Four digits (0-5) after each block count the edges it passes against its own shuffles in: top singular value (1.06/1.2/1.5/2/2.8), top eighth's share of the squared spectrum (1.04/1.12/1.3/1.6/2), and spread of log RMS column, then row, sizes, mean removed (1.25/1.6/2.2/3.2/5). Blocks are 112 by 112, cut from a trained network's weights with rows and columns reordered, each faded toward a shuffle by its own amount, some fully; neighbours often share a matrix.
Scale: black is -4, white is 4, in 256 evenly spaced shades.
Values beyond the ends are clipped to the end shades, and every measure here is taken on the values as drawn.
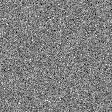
0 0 0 0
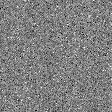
0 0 0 0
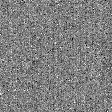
2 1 0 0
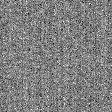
2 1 0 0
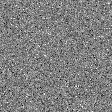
0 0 0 0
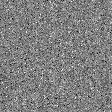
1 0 0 0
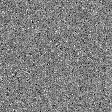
0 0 0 0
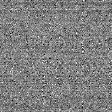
3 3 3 1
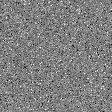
0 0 0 0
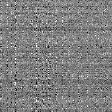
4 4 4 1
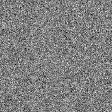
2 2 1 1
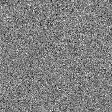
1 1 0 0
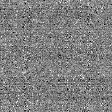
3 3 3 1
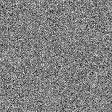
2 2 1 0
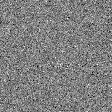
1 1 0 0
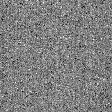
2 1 0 0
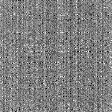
4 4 2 3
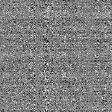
3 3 3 1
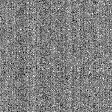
3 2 0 2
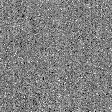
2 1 0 0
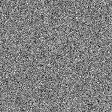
2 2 0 0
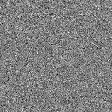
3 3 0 1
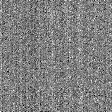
3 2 0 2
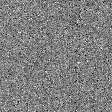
1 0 0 0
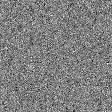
1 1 0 0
